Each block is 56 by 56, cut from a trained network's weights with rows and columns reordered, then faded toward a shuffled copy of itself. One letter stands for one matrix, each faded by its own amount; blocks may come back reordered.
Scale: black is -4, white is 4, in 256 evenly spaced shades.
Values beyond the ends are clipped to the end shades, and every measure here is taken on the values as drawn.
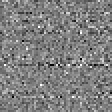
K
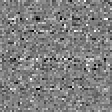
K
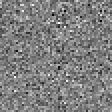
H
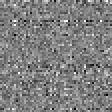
K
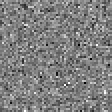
H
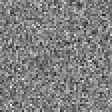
H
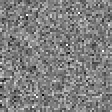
H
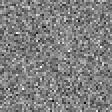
H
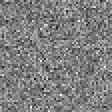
H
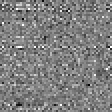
K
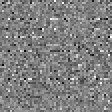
K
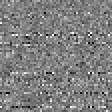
K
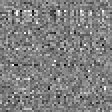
K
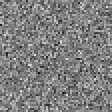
H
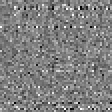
K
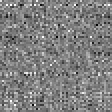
K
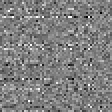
K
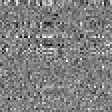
K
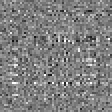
K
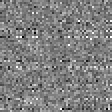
K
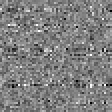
K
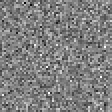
H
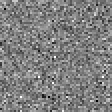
H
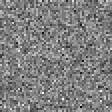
H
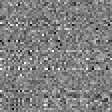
K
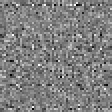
K
